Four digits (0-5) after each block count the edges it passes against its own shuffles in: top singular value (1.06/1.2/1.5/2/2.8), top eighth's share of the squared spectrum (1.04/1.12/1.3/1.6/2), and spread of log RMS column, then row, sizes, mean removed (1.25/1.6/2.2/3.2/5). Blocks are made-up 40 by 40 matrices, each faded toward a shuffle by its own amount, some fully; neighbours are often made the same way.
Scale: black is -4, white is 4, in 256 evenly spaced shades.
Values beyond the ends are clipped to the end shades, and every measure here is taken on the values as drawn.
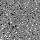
0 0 0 0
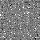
2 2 1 0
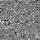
3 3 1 1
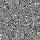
0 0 0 0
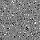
2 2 0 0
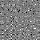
3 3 1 1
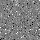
0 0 0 0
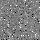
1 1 0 0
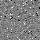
2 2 0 0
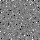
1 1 0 0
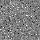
0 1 1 0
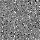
1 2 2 0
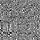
3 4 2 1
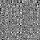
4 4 2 2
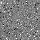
2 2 0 0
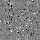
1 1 1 0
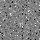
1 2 1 0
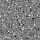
0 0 0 0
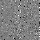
2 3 2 0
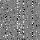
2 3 2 0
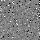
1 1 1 0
